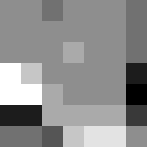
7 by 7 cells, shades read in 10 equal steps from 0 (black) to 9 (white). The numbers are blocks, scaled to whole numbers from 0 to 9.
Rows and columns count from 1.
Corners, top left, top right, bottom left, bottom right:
5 4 4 5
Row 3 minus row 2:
0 0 0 1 0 0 0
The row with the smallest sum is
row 6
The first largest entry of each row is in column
1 1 4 1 1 3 5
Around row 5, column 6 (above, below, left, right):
5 6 5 0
